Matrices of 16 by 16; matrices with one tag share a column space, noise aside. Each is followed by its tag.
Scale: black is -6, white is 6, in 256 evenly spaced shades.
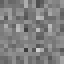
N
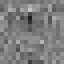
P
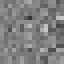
N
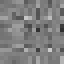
N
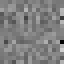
P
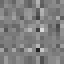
N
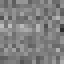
N
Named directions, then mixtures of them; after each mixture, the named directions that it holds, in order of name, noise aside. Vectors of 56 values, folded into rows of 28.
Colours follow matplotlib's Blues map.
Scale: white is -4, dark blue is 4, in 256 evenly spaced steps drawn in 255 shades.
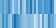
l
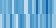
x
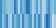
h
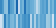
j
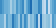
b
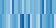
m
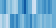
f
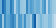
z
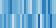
b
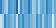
h, j, x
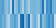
m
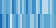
f, h, x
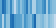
f, z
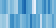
f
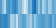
f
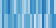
h, l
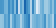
j, x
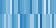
b, m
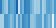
h, j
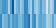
l, x, z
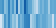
j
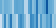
x
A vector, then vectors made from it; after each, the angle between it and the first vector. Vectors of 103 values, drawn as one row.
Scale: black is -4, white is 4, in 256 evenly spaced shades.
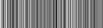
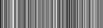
nearly opposite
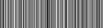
orthogonal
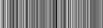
nearly parallel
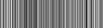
orthogonal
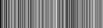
nearly opposite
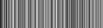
nearly opposite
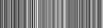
partly opposed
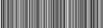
partly aligned
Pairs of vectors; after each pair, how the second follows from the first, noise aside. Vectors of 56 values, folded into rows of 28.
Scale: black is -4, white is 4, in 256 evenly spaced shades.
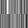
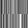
reversed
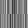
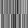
reversed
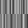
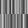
copied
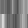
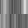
reversed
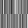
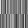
reversed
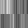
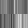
reversed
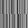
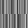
copied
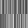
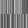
reversed
